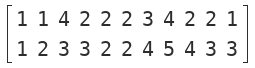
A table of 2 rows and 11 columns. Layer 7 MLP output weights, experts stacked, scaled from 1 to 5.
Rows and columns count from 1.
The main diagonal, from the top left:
1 2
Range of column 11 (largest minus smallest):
2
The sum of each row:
24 32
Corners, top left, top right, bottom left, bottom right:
1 1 1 3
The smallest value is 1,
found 4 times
